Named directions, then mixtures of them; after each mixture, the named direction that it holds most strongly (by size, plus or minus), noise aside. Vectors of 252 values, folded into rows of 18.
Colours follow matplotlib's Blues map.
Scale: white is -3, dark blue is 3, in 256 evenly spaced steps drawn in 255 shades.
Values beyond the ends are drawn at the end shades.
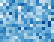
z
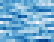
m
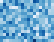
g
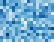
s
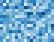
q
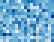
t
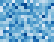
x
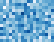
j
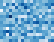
x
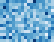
j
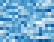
m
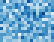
j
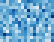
t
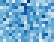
x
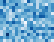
s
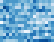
m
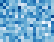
z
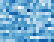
m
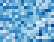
q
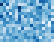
z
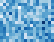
z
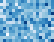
s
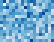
q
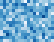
s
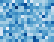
x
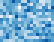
z
